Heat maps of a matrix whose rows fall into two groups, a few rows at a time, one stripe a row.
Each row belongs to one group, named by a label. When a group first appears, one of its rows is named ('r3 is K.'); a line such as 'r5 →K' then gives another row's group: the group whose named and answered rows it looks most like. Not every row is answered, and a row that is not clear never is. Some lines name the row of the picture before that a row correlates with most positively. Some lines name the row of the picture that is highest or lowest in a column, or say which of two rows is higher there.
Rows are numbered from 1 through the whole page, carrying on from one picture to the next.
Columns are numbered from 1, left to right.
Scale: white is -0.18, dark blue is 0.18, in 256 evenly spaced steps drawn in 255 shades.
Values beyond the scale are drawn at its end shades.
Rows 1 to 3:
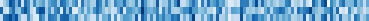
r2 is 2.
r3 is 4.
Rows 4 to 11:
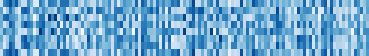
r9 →2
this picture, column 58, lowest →9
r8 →4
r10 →2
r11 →4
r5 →2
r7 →2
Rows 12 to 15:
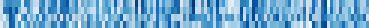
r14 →2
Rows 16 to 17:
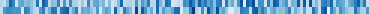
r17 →4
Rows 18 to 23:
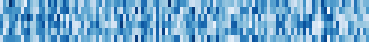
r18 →4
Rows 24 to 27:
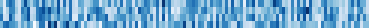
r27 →4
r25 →2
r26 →2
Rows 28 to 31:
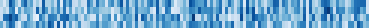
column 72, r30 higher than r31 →No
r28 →2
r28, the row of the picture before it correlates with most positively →24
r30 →4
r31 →2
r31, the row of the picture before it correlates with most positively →24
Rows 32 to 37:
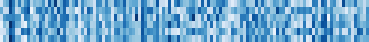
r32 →4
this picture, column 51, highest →33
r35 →4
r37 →4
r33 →2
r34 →4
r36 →2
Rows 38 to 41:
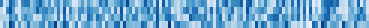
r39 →2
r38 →2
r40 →2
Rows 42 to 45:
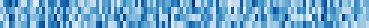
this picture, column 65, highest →42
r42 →4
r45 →2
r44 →4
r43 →2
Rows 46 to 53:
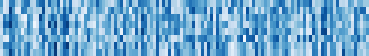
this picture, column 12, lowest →49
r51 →2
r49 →4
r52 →4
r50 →4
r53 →4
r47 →2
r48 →4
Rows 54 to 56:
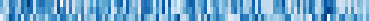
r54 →2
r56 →4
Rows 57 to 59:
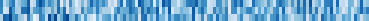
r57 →2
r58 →2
